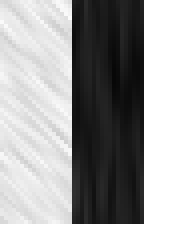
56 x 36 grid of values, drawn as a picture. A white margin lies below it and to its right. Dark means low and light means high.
It is made of 1 by 2 panels. Panel 1,1: very high, slanting down to the right, faint in contrast. Panel 1,2: very low, streaked downward, faint in contrast.
